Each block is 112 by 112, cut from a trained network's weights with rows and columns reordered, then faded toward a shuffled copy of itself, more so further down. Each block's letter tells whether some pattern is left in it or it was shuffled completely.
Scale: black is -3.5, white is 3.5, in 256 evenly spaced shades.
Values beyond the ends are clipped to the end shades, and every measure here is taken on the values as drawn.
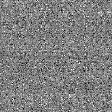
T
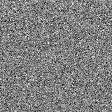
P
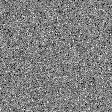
P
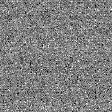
T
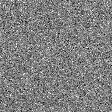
P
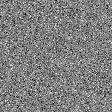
P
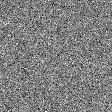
P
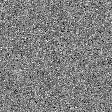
P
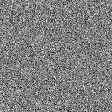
T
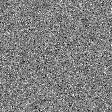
P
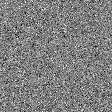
P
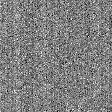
T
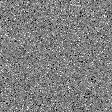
P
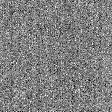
T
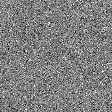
T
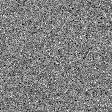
P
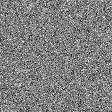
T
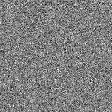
T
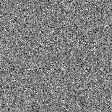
T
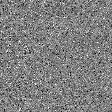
T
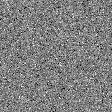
P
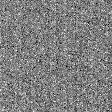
T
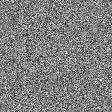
T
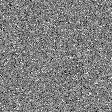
P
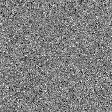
T
